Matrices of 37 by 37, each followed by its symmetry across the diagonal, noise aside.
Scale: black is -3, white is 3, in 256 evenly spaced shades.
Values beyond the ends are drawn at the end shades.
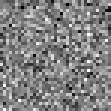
neither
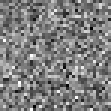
neither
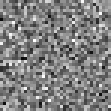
neither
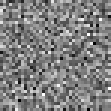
antisymmetric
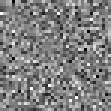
antisymmetric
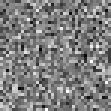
neither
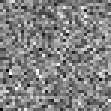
neither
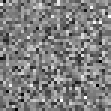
antisymmetric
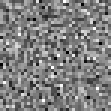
antisymmetric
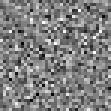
antisymmetric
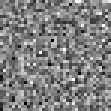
antisymmetric
